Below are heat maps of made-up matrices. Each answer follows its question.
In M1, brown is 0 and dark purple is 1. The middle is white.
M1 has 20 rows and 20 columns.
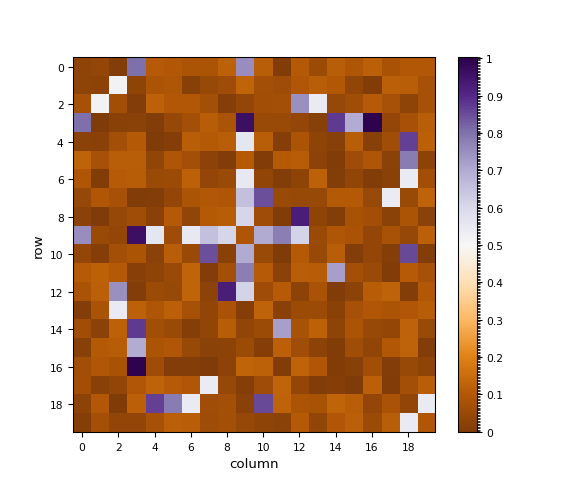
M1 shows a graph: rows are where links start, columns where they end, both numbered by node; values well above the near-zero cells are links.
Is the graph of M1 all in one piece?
yes
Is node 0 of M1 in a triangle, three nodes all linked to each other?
yes
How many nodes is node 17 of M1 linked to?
1
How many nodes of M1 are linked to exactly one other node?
7
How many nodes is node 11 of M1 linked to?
2
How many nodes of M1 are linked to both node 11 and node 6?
1
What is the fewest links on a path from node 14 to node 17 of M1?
4
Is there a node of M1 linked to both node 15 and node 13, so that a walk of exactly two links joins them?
no
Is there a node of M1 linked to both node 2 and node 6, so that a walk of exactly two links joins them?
no
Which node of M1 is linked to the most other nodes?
node 9
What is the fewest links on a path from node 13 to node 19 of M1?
6
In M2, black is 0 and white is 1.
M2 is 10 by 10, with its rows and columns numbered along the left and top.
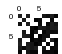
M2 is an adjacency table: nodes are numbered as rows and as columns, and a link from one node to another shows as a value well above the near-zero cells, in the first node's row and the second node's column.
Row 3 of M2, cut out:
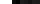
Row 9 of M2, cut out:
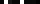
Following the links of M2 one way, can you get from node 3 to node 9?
yes
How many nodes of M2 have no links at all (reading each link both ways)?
0
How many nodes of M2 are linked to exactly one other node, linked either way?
0
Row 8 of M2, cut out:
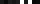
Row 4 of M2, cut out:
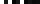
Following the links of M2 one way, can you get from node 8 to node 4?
yes
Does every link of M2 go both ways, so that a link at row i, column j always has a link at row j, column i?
yes
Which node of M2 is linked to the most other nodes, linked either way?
node 1
